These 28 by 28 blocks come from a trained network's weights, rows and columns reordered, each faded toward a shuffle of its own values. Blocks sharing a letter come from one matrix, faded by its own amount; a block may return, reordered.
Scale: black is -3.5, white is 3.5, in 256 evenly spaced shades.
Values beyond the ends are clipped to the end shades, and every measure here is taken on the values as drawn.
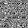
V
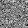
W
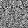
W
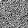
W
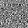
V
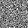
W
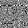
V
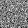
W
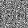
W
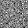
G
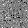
G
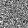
W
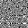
V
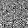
V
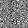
G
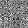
V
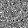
G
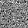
V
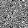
G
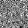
V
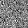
W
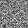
W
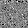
G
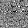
V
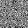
V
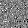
G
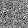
G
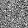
W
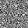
W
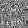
V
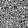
W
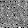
G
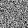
W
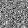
G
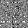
G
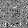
G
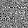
V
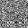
V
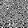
V
